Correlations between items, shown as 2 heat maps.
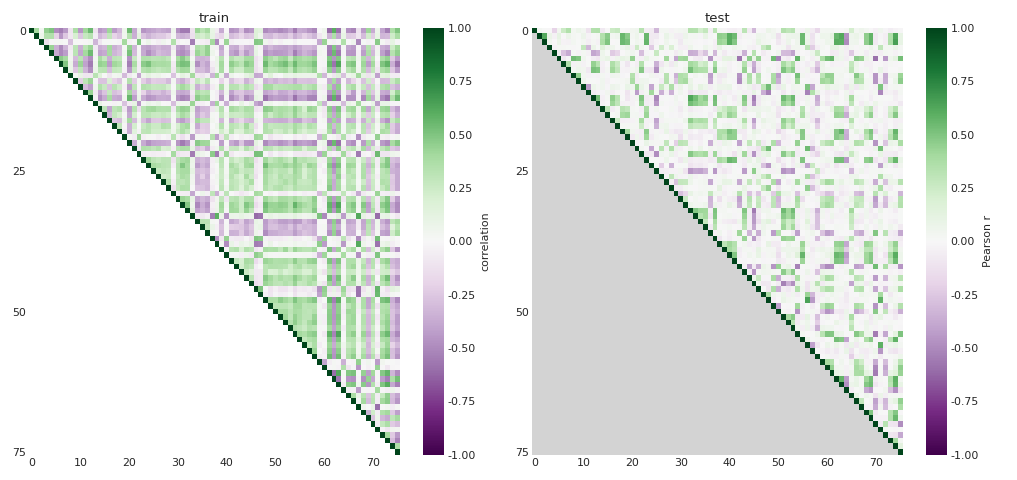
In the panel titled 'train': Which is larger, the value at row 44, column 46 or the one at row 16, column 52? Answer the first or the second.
the first
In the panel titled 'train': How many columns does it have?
76
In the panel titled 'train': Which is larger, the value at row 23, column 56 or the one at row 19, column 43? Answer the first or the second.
the first
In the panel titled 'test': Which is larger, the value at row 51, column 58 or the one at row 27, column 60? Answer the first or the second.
the second
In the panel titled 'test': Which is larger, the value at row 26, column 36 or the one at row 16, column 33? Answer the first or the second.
the second
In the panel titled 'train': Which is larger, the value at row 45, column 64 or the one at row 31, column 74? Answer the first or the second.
the first
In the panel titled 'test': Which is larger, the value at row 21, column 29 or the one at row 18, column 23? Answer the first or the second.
the second
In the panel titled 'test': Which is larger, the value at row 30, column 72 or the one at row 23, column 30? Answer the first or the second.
the second
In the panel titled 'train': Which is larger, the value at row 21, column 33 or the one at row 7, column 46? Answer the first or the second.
the first
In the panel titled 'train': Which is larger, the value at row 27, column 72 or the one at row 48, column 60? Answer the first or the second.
the first
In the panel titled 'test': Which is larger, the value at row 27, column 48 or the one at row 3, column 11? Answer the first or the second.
the first
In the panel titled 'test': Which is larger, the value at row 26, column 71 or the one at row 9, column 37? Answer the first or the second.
the first
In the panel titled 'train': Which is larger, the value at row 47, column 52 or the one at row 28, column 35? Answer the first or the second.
the first
